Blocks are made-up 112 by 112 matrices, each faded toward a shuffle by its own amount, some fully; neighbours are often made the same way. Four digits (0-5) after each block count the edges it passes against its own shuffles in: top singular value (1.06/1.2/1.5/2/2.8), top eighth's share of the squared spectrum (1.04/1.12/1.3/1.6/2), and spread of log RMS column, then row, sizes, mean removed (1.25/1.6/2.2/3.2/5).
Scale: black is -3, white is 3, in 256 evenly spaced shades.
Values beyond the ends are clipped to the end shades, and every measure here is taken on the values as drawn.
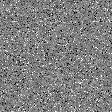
0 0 0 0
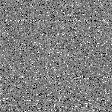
1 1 0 2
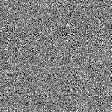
3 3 2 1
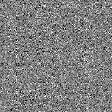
3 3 2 2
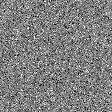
0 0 0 0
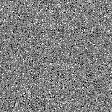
2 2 0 0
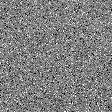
1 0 0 0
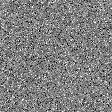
0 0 0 0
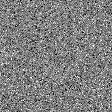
2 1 0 0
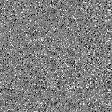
4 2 1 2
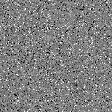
3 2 0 1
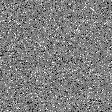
2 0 0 0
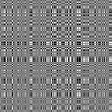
5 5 5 5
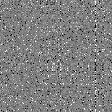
4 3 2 1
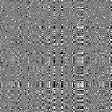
5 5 4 3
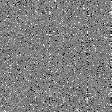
4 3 2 0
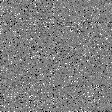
2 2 1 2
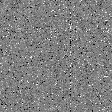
2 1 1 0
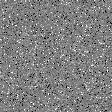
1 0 0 0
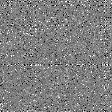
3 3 2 2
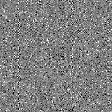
4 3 2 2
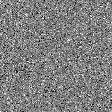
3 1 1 0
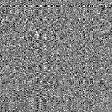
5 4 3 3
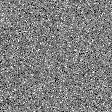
0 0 0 0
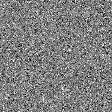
0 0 2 0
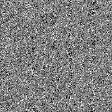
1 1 3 0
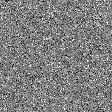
0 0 0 0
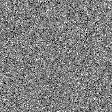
0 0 2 0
